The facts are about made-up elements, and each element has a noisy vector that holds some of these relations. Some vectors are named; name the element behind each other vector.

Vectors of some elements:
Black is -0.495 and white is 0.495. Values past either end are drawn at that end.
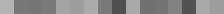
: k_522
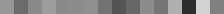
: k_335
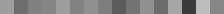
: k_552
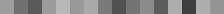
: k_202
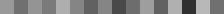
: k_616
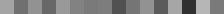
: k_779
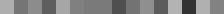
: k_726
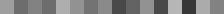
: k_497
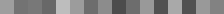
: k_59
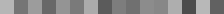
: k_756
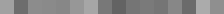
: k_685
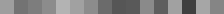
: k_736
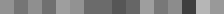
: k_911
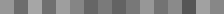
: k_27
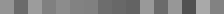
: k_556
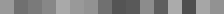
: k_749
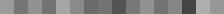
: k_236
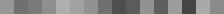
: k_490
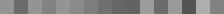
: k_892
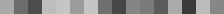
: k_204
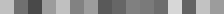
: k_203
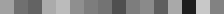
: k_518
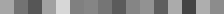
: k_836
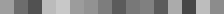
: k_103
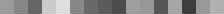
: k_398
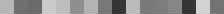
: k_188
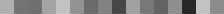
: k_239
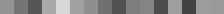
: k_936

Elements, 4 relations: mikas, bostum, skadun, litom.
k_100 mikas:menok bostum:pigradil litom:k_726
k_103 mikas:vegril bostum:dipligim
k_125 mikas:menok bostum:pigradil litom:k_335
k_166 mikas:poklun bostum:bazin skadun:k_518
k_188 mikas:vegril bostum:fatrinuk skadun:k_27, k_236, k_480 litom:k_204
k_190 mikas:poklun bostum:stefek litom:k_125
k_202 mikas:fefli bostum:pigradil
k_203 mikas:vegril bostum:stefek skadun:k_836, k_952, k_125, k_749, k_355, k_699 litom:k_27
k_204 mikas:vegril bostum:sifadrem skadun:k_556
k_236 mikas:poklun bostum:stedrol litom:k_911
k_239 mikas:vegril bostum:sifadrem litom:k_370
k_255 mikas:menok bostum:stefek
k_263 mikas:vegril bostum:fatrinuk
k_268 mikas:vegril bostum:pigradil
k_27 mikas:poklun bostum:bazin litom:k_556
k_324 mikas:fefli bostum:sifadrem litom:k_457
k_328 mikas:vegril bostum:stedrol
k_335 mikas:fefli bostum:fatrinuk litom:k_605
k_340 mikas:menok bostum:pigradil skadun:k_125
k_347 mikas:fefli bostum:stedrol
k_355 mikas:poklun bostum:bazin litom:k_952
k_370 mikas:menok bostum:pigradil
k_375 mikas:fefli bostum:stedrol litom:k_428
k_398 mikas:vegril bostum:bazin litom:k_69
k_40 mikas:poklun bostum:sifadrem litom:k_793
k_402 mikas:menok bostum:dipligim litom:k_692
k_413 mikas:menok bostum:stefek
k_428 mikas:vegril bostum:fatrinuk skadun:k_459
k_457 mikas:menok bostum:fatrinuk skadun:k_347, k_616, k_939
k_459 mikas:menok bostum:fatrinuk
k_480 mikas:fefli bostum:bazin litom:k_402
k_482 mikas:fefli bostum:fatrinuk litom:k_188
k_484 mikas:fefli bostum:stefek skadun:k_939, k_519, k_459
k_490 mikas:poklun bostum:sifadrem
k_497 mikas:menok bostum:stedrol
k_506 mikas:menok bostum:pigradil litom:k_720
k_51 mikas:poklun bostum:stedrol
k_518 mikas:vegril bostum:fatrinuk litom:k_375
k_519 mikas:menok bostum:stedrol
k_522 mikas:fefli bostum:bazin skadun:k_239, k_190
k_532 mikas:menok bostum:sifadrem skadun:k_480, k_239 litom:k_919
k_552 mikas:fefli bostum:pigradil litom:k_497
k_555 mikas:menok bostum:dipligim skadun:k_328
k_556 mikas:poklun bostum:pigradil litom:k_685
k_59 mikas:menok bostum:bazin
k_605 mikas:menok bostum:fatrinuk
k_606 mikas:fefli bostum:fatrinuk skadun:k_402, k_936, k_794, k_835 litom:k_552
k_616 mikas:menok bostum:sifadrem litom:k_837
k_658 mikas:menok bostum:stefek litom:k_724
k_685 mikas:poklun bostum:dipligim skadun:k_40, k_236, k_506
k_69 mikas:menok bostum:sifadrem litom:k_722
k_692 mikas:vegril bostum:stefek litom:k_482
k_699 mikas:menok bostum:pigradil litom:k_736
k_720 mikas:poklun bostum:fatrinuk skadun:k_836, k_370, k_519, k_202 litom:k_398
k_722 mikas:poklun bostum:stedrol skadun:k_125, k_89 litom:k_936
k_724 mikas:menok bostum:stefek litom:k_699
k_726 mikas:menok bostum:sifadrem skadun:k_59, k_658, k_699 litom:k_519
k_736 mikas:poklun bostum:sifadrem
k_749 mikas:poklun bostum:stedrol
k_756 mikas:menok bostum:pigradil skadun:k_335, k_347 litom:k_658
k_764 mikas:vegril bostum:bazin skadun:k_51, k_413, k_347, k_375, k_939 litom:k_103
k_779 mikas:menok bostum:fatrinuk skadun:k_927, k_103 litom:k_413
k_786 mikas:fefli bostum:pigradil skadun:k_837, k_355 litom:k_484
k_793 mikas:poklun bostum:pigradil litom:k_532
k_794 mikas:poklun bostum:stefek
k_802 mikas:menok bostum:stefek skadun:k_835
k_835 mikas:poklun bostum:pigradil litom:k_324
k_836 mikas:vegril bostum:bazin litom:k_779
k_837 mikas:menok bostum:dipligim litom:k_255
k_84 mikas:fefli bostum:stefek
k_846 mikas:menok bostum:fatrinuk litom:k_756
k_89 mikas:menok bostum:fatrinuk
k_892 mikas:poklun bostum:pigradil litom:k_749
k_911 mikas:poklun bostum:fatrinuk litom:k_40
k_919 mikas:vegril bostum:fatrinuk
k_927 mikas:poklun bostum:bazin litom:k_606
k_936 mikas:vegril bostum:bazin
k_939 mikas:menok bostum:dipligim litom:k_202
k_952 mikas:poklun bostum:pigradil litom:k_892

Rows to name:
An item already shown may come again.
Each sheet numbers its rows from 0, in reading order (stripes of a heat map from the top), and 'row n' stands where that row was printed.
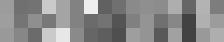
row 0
k_764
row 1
k_236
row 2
k_398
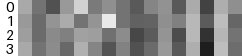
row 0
k_836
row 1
k_457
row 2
k_605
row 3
k_846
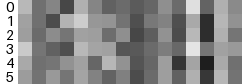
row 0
k_125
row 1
k_328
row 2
k_605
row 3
k_340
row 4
k_459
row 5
k_616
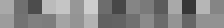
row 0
k_204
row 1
k_166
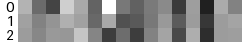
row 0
k_428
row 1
k_720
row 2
k_69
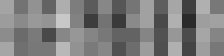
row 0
k_100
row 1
k_69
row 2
k_802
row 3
k_370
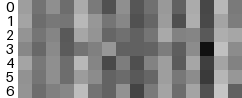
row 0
k_837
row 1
k_370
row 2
k_793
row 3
k_606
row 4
k_506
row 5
k_911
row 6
k_402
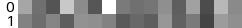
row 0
k_484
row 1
k_835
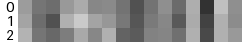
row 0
k_375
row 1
k_268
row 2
k_786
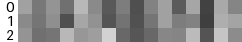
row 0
k_506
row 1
k_40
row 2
k_347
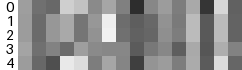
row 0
k_482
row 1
k_457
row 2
k_457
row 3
k_555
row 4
k_692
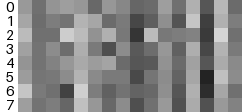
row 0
k_939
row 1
k_89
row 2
k_188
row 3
k_837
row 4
k_51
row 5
k_324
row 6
k_699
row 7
k_59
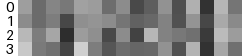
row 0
k_605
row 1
k_802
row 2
k_532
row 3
k_699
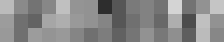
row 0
k_722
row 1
k_84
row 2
k_190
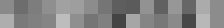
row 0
k_794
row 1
k_480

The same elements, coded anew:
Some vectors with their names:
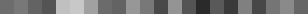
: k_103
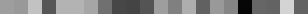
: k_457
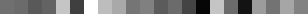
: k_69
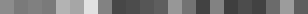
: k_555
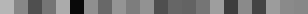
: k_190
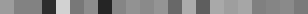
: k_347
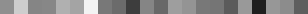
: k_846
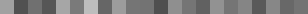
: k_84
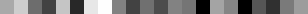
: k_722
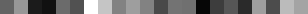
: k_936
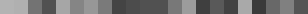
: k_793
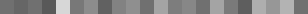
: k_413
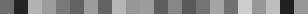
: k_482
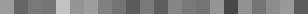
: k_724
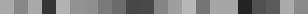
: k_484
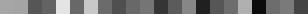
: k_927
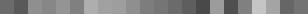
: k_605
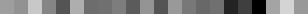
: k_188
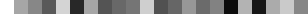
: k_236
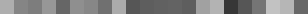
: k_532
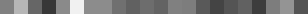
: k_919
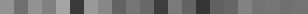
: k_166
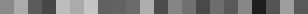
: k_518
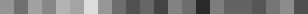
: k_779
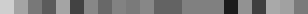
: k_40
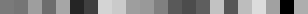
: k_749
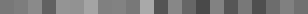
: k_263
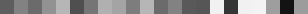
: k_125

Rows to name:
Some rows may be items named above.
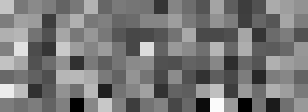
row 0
k_522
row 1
k_428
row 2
k_793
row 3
k_836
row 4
k_27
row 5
k_103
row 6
k_480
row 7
k_720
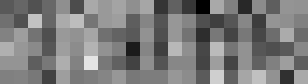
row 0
k_398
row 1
k_204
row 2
k_268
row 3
k_786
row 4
k_100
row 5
k_202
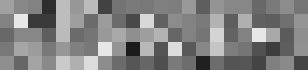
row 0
k_335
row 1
k_836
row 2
k_519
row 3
k_203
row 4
k_779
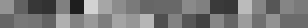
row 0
k_794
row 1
k_328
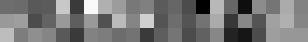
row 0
k_69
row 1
k_239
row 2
k_685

